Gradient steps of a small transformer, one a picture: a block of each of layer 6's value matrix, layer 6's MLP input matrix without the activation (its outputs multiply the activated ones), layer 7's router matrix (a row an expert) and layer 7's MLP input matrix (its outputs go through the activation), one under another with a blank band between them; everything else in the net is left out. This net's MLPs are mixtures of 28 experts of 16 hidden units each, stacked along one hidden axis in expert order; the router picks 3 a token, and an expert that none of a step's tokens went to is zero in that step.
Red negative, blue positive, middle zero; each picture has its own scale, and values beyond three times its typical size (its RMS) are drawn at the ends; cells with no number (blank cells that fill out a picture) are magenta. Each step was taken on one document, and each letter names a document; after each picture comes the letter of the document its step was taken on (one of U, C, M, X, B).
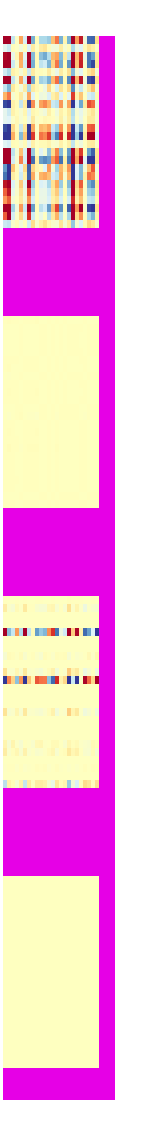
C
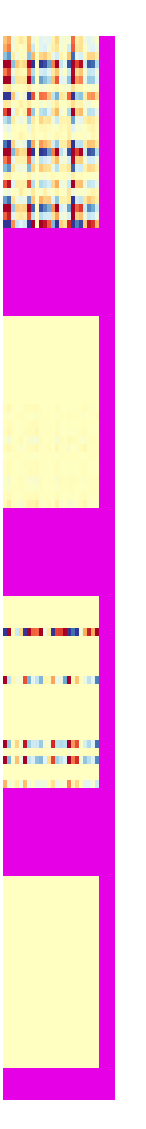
C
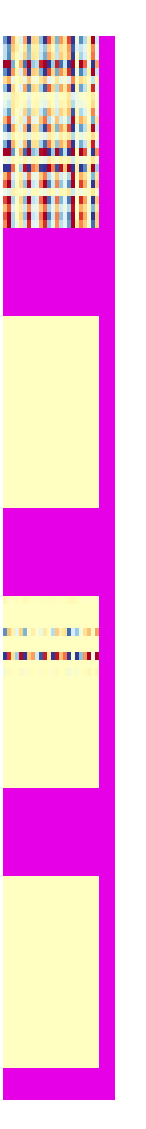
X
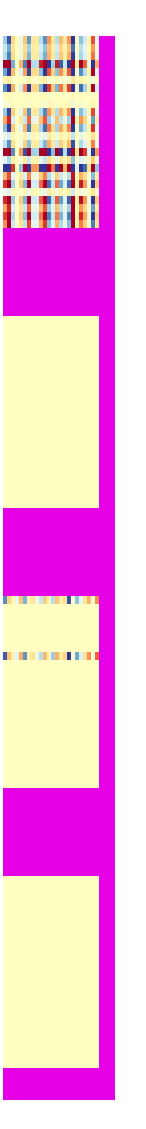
X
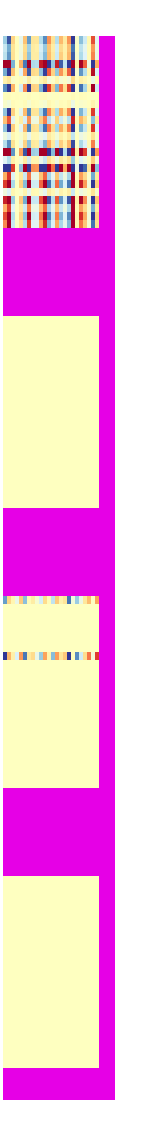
X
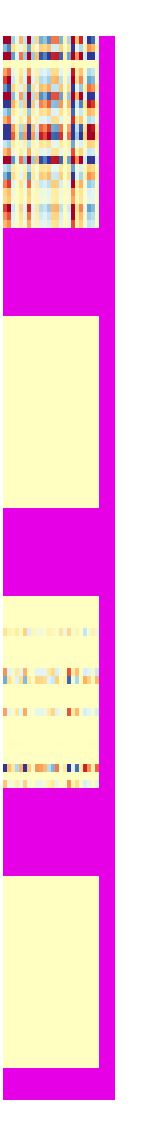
C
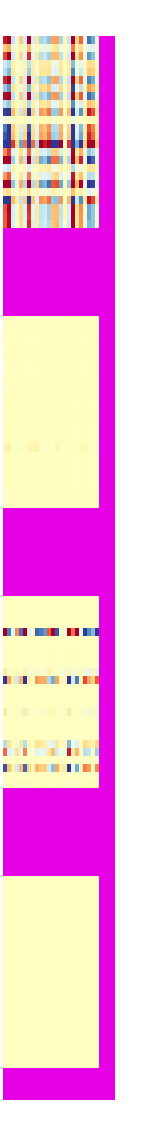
C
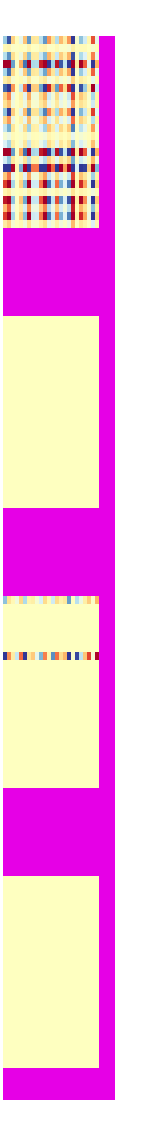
X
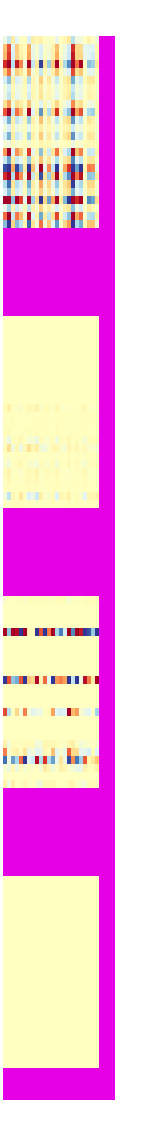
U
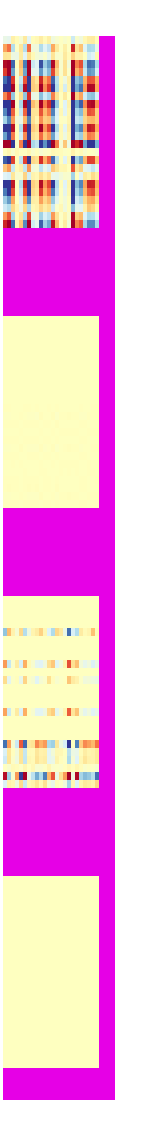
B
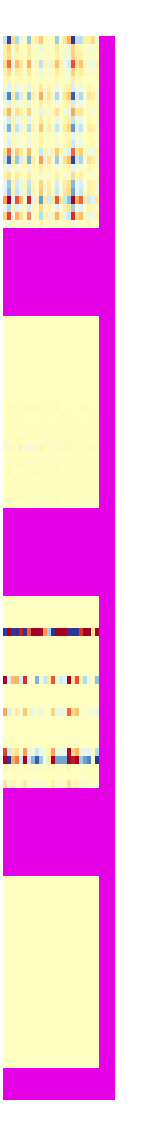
U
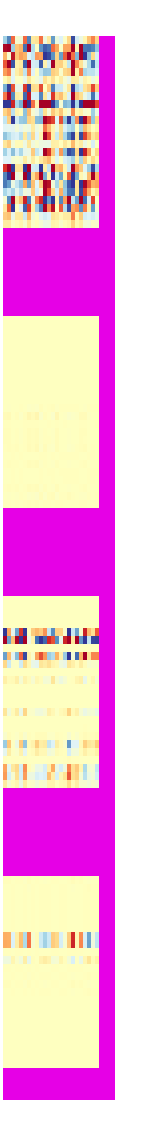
B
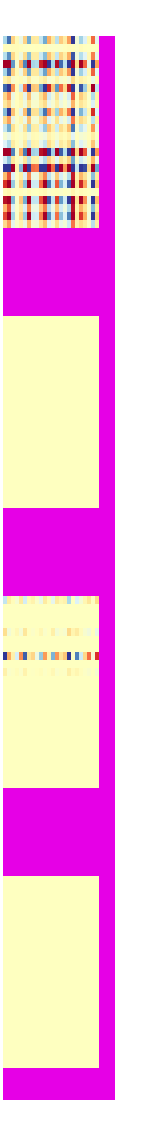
X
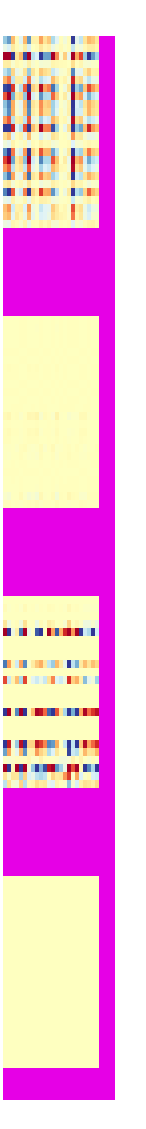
B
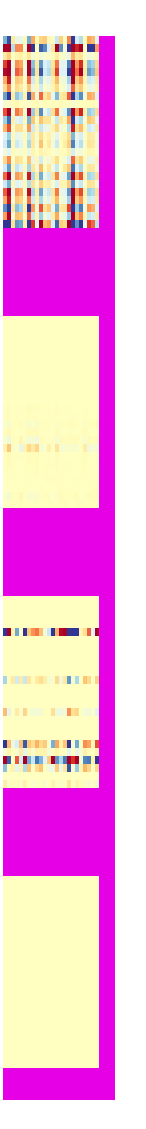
U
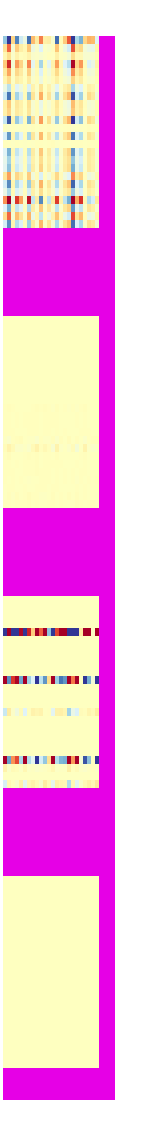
U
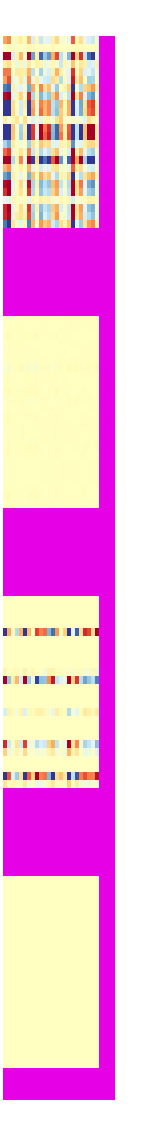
C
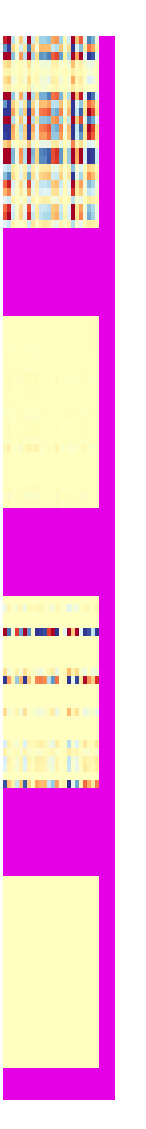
C
